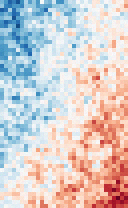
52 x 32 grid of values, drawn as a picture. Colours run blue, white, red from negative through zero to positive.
Mirror symmetry: none. Ninth with the highest average: bottom right. Histogram: bell-shaped. Slope: up to the bottom right. Ninth with the lowest average: top left.
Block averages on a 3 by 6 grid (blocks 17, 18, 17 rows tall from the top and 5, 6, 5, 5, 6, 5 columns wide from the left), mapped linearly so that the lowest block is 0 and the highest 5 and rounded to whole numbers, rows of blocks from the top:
012223
112344
233445
